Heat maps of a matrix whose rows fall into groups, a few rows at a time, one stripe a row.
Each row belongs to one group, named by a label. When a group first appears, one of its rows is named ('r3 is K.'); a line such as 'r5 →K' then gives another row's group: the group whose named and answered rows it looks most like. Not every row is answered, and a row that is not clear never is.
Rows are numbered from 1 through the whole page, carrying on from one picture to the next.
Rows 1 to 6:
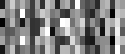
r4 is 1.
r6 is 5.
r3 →5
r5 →1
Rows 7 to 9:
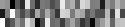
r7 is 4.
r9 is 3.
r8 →5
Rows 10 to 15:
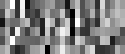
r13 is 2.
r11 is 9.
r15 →4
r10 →9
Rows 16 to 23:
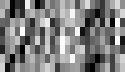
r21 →5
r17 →4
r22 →4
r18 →1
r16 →4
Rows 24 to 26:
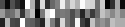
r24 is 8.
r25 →3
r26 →9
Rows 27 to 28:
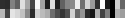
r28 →1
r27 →8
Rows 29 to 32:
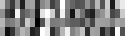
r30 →3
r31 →3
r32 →1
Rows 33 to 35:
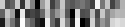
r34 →9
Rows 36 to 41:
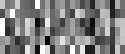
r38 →3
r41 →1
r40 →4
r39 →3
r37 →5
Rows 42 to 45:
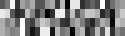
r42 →9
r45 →1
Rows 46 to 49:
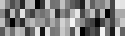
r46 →3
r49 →2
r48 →4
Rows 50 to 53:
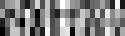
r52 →5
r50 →2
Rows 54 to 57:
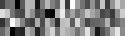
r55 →4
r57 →4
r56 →5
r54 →9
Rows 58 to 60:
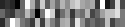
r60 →5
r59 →3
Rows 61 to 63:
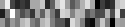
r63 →1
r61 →4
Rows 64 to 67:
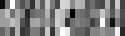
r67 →2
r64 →5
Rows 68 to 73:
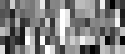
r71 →4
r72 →8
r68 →8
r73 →3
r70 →2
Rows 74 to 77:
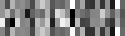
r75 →2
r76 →2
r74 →1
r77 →1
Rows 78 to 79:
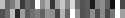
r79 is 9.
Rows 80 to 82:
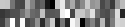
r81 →8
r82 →9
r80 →4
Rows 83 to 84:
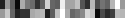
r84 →4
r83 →9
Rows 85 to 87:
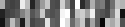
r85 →9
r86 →8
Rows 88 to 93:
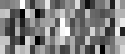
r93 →1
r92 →4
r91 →2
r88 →1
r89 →4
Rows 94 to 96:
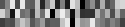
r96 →8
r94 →9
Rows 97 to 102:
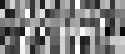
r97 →5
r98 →8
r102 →9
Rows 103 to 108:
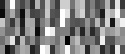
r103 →5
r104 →5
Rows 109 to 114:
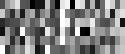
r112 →9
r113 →4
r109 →5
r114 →3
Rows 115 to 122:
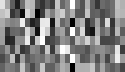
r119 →8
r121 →9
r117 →1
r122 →8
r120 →2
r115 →4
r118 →1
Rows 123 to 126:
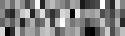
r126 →3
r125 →2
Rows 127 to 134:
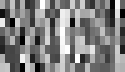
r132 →8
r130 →2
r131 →5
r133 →9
